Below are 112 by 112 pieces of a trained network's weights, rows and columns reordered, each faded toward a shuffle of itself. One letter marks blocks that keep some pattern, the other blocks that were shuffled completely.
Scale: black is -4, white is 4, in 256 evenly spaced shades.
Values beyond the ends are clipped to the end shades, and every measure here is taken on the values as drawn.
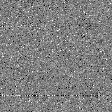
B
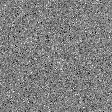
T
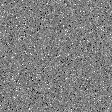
T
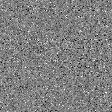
B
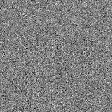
B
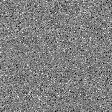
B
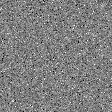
T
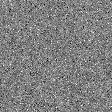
T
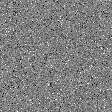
T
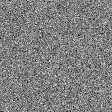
T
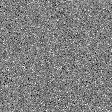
T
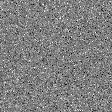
T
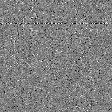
B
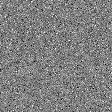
T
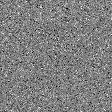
T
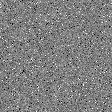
T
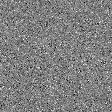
T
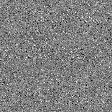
B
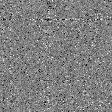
B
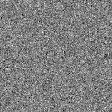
B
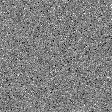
T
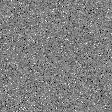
T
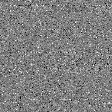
B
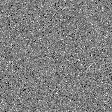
T
